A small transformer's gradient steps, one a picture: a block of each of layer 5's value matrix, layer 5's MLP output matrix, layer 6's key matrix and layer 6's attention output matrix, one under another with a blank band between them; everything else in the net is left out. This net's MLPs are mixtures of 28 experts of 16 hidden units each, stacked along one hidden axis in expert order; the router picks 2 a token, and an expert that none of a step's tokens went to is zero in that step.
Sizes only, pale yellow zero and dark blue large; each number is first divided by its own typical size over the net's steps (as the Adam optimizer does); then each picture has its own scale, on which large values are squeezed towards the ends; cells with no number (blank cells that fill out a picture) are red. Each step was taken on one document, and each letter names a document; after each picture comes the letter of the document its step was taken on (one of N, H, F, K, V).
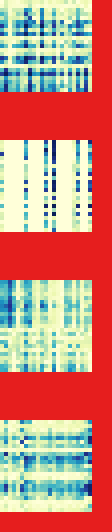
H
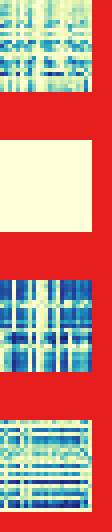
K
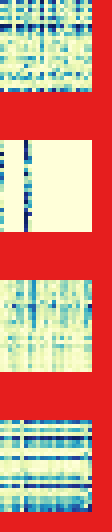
H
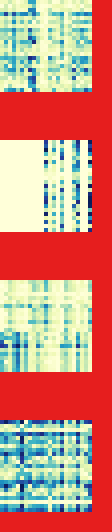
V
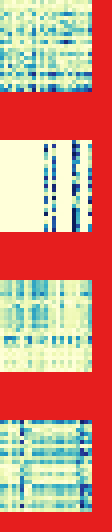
H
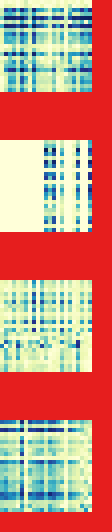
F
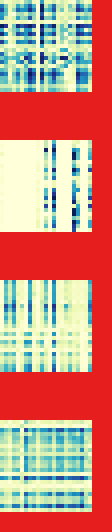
H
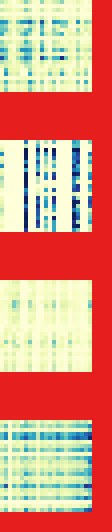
H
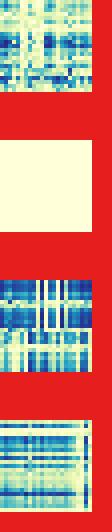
K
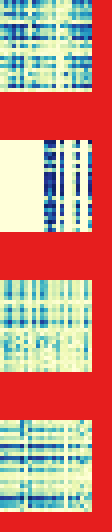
F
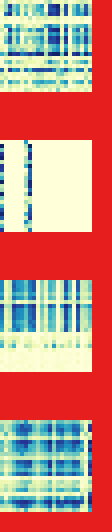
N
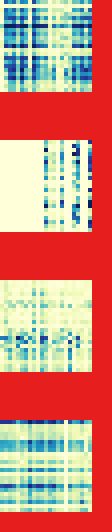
F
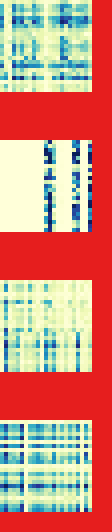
V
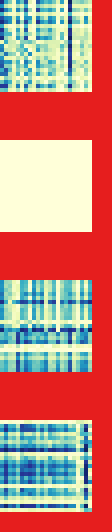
K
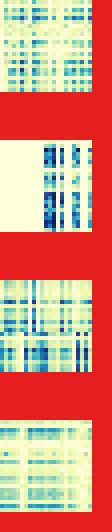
F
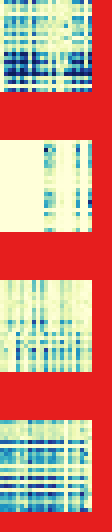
F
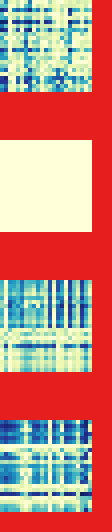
K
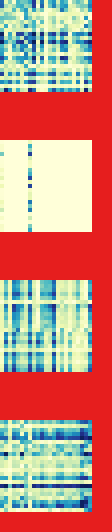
H
